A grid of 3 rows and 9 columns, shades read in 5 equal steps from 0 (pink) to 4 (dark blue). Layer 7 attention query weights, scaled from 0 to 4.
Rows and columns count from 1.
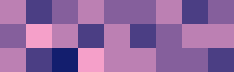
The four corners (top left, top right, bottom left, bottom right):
1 2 1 3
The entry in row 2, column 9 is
1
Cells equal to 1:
10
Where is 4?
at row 3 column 3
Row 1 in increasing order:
1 1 1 2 2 2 2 3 3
